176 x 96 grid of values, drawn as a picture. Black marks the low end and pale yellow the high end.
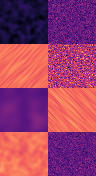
The table splits into 4 rows of 2 panels. Panel 1,1: very low, blotchy, faint in contrast. Panel 1,2: low, fine-grained. Panel 2,1: high, slanting up to the right, faint in contrast. Panel 2,2: middling, fine-grained, strong in contrast. Panel 3,1: low, smooth, faint in contrast. Panel 3,2: high, slanting down to the right, faint in contrast. Panel 4,1: high, blotchy, faint in contrast. Panel 4,2: low, fine-grained.
